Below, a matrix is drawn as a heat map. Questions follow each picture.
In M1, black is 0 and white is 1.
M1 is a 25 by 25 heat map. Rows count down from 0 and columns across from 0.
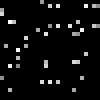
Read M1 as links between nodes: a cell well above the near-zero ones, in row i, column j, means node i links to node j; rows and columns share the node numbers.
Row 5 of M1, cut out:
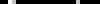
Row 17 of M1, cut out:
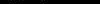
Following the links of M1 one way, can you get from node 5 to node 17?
no
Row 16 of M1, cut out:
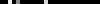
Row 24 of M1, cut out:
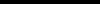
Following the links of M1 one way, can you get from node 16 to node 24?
yes
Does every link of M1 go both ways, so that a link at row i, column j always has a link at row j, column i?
no
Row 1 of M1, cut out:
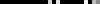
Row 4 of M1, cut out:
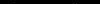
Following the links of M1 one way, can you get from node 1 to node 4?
yes
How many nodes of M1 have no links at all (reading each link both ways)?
0
